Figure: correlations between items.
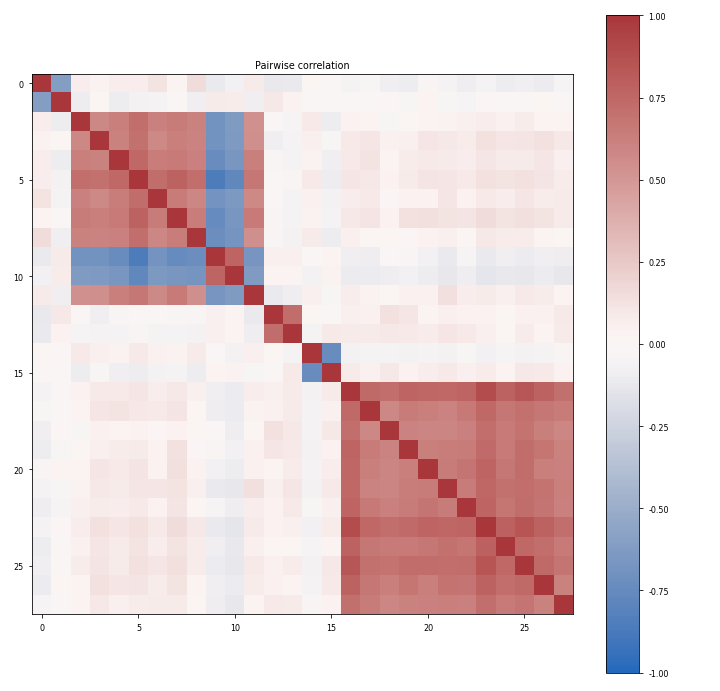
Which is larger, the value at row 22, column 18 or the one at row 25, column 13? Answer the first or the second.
the first
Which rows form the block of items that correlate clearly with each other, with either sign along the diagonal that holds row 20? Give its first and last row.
16 to 27
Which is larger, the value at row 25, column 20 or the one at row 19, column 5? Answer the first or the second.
the first
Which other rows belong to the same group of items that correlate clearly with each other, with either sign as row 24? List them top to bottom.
16, 17, 18, 19, 20, 21, 22, 23, 25, 26, 27
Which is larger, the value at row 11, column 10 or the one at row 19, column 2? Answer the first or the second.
the second
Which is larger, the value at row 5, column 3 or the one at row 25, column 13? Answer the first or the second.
the first
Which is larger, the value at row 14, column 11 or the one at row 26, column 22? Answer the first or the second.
the second
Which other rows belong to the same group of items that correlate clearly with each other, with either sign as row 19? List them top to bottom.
16, 17, 18, 20, 21, 22, 23, 24, 25, 26, 27
